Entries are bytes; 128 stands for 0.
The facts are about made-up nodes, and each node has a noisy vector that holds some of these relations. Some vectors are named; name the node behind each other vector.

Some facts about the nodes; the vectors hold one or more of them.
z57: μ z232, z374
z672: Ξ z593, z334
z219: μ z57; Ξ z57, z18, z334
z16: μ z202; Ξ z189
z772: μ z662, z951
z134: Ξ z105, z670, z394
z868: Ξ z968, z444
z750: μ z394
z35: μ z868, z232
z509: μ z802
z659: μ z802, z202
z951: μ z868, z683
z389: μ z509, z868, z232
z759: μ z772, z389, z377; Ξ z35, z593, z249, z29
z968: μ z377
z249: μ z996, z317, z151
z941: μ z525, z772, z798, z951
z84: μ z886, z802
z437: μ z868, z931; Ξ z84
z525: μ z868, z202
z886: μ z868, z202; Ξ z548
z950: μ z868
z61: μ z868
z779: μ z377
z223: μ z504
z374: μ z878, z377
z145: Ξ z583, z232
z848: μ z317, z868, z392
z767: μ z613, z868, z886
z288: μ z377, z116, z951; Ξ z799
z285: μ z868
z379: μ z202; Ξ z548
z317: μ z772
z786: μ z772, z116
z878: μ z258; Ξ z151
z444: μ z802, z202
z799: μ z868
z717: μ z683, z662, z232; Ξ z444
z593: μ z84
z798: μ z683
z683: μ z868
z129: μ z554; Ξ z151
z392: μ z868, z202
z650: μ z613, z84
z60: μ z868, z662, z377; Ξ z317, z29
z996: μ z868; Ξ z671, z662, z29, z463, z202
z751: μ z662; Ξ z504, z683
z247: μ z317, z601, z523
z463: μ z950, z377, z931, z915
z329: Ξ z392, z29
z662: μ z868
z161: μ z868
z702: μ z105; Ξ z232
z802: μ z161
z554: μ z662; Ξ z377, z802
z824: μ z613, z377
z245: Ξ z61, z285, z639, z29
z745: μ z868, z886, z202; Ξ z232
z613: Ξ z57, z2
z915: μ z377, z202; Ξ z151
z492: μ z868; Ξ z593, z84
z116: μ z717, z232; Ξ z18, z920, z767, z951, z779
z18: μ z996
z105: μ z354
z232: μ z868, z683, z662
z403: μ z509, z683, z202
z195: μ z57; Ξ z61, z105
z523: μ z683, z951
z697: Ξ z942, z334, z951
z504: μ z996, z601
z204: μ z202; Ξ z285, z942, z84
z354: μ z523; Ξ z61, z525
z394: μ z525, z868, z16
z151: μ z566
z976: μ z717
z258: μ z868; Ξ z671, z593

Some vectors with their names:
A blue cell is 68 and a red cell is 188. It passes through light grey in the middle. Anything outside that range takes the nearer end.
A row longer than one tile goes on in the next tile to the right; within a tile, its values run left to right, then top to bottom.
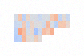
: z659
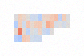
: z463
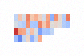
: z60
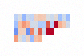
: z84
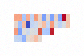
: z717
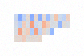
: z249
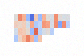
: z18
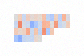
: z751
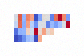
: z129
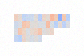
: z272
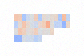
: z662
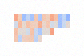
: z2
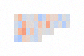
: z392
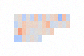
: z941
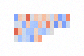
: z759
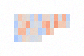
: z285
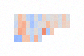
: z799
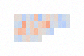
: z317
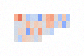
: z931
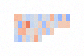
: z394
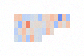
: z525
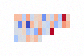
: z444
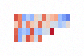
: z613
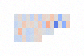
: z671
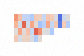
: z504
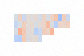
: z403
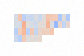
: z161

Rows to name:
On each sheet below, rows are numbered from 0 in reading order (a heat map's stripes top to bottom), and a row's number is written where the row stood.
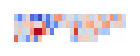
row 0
z151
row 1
z779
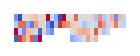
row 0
z702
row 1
z116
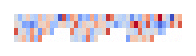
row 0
z145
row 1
z57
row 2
z105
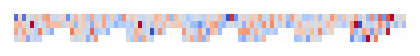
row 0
z548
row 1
z996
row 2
z61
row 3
z232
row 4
z29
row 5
z374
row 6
z219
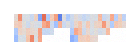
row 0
z334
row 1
z767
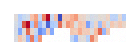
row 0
z354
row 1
z16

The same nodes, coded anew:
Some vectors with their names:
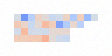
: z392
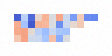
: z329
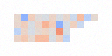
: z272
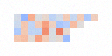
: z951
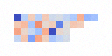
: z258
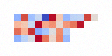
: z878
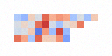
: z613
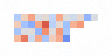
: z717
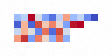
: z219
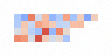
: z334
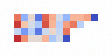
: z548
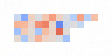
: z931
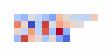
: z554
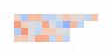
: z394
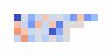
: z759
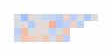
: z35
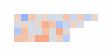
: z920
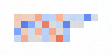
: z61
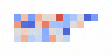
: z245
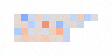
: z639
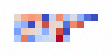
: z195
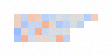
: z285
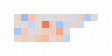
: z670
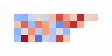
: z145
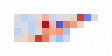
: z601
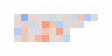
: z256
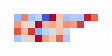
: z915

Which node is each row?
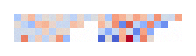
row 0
z288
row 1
z84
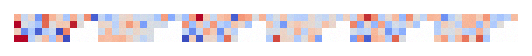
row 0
z379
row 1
z317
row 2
z437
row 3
z751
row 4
z204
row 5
z650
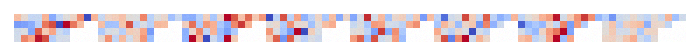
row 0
z223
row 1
z134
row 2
z745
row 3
z672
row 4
z697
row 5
z593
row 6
z105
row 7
z671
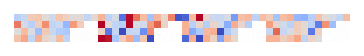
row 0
z16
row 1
z886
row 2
z492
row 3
z750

